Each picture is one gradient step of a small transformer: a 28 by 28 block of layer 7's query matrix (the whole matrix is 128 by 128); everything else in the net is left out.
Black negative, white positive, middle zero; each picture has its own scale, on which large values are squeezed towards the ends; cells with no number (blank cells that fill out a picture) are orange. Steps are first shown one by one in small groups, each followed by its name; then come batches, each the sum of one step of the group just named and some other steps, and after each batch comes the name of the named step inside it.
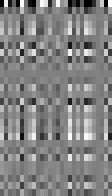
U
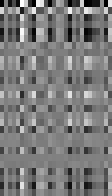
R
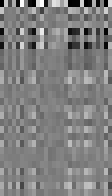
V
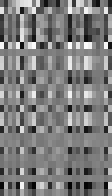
R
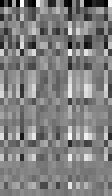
U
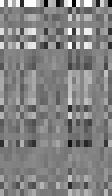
V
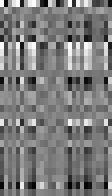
R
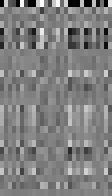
V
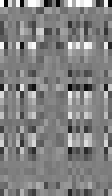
V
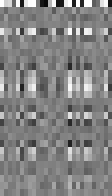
U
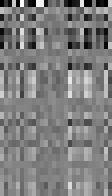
V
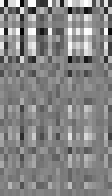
U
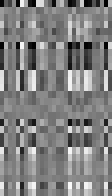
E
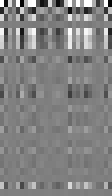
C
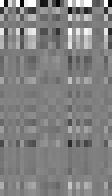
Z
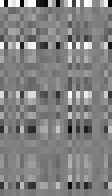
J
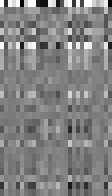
J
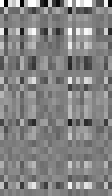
E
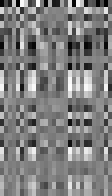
E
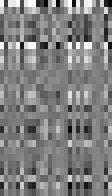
J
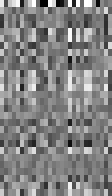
C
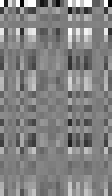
Z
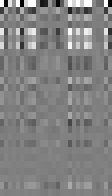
Z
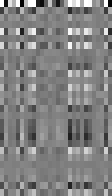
J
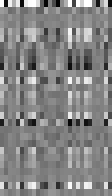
E
